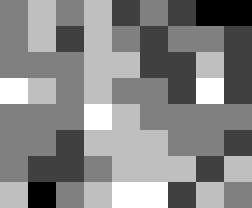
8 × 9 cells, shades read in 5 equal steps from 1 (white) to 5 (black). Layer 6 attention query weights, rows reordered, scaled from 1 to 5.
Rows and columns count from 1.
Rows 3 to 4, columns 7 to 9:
4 2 4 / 4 1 4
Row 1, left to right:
3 2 3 2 4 3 4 5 5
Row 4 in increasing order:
1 1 2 2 3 3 3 4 4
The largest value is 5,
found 3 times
